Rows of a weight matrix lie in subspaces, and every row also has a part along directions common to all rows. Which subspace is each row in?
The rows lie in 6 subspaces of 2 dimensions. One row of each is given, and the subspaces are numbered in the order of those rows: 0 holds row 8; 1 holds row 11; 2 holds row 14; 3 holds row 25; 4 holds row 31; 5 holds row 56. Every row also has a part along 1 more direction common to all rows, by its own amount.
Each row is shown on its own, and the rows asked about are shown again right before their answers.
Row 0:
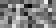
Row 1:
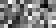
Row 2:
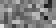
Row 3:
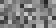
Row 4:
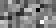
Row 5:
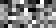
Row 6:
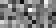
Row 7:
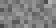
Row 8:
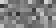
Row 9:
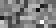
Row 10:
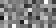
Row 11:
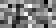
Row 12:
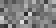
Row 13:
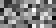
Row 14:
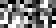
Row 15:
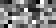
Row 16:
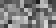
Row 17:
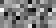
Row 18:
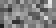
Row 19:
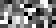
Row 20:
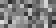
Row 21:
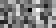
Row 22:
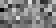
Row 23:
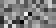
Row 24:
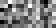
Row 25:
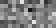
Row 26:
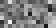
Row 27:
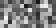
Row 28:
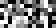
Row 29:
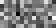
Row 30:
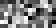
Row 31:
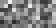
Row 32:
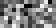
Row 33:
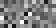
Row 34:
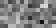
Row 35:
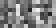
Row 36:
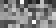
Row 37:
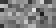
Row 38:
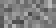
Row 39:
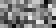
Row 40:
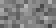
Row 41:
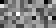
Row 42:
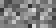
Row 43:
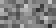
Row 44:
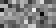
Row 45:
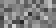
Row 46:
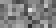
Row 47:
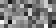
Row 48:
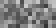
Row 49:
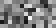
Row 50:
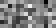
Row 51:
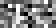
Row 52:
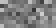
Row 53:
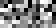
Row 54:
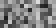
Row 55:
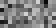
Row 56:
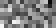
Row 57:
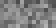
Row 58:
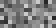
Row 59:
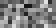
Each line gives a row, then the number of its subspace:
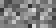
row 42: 4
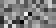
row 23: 5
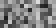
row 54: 1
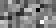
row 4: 2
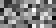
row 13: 4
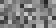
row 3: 0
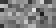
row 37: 0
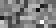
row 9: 2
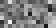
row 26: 2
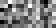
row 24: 4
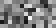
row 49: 0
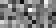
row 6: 3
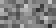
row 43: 1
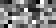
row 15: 3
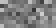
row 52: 0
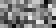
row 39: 2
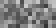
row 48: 3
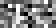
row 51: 1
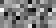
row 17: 4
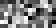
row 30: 0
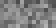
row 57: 3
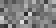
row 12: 5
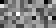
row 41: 0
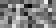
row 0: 1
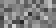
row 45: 5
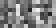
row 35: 1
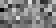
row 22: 4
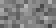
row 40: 1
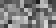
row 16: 3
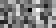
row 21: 1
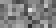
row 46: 3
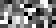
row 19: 0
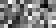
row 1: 2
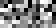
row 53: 4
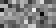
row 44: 0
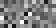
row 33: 5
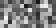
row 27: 1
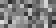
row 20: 2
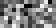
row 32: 1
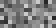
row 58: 4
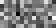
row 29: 0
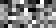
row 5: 3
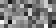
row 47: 2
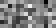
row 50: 1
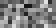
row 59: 1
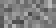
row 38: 5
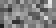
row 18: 5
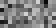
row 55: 4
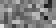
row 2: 5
